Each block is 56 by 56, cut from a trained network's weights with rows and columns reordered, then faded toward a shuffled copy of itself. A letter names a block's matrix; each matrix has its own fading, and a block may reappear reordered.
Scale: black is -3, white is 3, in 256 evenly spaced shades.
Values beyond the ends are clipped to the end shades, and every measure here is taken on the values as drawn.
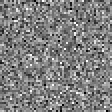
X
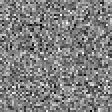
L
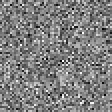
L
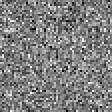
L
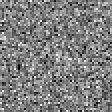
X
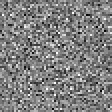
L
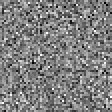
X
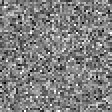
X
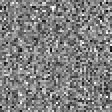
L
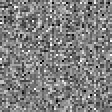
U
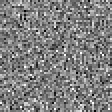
X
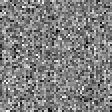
U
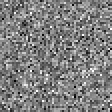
X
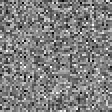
L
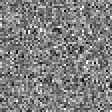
L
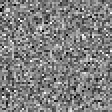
X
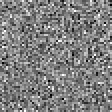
X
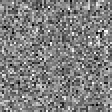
X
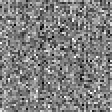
U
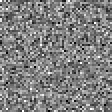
X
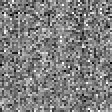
U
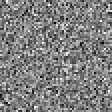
X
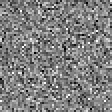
X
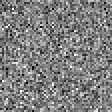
X
